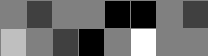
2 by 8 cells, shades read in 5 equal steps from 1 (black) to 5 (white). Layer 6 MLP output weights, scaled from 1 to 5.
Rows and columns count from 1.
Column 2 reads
2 3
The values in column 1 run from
3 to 4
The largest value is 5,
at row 2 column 6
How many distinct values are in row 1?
3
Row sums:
18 24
